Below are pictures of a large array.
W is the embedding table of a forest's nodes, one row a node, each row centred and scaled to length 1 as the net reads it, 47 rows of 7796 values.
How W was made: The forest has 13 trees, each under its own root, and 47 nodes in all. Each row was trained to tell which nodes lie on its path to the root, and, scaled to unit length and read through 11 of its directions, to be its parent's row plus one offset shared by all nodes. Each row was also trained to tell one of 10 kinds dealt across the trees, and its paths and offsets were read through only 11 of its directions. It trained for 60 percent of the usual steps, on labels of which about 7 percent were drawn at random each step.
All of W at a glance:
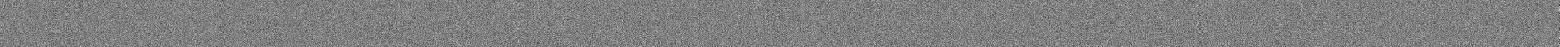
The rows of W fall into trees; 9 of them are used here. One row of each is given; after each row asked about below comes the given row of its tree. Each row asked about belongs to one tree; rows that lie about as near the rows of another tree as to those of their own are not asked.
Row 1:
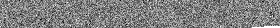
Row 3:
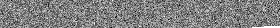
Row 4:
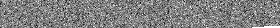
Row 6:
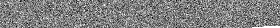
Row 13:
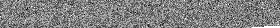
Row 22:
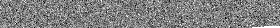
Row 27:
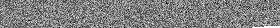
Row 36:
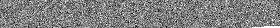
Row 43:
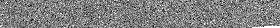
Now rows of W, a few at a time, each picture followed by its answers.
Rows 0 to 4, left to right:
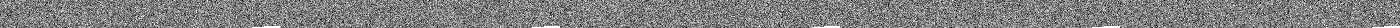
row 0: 13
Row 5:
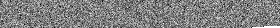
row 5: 4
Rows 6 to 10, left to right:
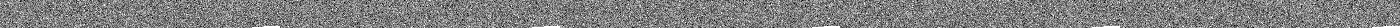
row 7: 3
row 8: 43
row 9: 1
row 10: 22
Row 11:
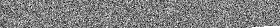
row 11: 13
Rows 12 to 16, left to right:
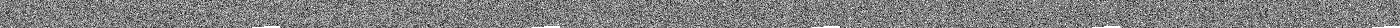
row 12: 27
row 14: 6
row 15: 36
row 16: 27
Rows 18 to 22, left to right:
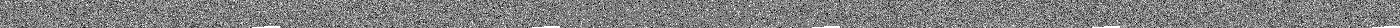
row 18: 43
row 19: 1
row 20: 36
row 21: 3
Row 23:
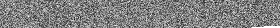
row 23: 3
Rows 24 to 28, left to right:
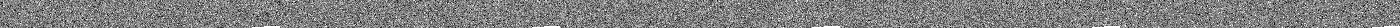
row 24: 36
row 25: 4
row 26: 6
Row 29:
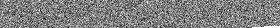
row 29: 4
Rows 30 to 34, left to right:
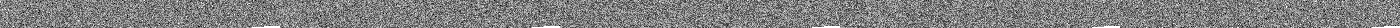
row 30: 1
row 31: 1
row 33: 43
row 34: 36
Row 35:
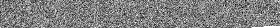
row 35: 27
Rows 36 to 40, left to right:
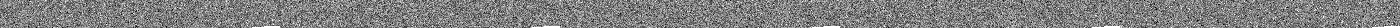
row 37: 1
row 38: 6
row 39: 3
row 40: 43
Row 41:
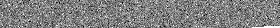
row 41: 36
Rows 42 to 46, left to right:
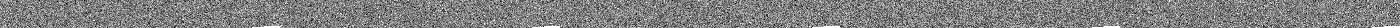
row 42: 22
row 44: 22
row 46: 27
